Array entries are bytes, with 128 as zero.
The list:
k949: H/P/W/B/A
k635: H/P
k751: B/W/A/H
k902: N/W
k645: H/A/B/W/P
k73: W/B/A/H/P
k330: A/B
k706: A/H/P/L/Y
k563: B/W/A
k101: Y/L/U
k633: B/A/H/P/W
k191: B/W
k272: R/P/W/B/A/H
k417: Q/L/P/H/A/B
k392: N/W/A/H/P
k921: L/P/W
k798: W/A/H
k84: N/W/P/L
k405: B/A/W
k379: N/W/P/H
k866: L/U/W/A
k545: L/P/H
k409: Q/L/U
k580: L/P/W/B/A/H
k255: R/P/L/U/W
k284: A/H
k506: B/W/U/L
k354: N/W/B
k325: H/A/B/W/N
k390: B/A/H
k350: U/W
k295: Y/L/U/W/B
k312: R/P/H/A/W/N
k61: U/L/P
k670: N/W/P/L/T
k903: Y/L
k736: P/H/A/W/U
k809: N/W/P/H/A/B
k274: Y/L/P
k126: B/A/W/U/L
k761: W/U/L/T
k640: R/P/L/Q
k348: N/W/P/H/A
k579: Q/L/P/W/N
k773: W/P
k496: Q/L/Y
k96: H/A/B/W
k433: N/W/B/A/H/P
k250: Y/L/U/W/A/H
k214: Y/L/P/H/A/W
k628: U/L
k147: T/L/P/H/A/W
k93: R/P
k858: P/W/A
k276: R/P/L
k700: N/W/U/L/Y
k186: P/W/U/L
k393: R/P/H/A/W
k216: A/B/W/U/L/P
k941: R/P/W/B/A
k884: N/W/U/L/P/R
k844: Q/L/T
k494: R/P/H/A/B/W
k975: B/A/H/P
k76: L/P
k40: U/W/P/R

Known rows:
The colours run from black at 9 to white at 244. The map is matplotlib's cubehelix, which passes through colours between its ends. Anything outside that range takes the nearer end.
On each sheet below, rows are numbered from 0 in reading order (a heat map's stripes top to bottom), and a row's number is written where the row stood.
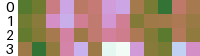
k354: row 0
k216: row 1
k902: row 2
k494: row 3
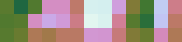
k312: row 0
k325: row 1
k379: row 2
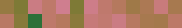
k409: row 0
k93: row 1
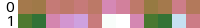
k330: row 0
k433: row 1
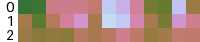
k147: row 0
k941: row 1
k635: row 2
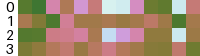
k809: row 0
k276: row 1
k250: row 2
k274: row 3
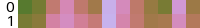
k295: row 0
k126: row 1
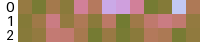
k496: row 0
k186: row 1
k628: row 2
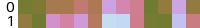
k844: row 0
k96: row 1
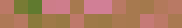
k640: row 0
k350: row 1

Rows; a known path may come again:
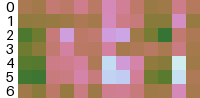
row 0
k330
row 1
k903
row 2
k354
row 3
k866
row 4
k250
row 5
k214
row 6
k284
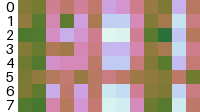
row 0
k798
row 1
k633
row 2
k325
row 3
k736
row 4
k751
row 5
k274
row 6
k645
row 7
k809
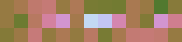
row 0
k76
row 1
k941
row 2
k186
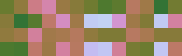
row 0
k61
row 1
k393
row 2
k921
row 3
k348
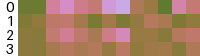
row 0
k563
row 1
k628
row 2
k191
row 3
k545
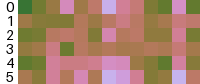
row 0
k700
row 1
k635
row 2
k101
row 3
k773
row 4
k579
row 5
k390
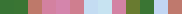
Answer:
k392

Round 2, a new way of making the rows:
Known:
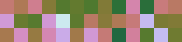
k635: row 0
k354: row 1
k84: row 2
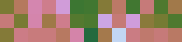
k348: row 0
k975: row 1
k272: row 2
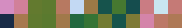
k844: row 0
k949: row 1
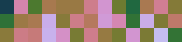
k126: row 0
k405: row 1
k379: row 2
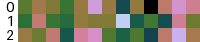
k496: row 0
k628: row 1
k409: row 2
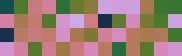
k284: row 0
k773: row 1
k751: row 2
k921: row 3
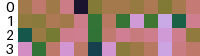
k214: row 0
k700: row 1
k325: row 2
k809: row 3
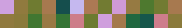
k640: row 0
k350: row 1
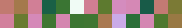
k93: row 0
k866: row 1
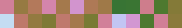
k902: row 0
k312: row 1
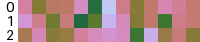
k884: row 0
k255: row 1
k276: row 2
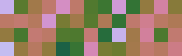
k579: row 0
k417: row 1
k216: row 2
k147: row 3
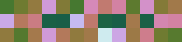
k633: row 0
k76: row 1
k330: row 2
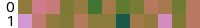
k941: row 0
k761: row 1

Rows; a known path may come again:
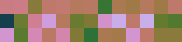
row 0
k670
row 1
k390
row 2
k73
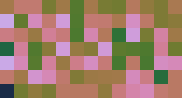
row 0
k941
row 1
k433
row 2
k545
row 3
k506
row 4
k921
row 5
k392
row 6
k645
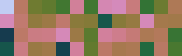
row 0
k494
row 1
k761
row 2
k751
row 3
k250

